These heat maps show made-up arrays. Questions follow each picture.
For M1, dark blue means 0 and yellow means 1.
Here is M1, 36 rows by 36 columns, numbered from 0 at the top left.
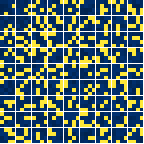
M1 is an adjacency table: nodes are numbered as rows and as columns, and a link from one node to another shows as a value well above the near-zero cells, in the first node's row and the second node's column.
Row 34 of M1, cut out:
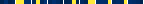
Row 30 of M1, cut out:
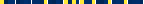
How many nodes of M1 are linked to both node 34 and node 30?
4
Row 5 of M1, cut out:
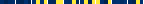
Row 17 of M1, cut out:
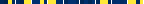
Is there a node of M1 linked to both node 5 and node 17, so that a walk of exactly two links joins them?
no
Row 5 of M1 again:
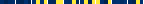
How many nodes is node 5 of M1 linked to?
10
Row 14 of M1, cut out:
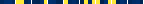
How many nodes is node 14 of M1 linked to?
9
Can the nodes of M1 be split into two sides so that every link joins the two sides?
no
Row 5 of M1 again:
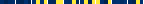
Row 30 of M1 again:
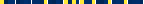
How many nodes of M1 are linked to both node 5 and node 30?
4
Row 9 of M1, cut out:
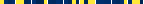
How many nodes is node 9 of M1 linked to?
11
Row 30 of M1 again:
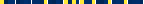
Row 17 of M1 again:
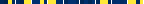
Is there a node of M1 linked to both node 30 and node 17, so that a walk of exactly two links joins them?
no
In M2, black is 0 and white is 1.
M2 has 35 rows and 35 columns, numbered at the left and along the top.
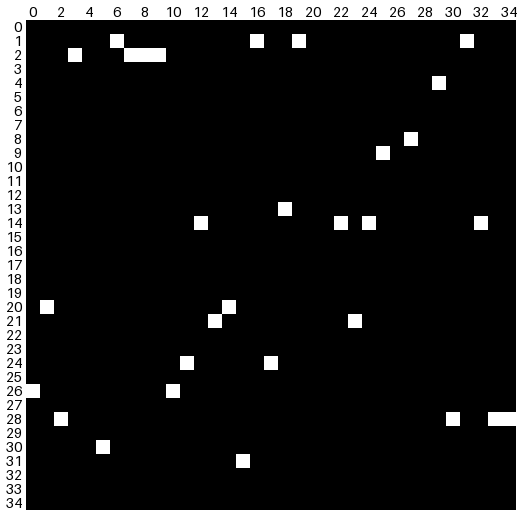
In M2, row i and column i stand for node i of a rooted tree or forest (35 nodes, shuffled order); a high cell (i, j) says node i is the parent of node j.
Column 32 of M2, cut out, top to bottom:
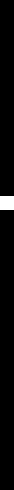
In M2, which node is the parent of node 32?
14
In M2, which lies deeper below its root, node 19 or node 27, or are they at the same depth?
node 27
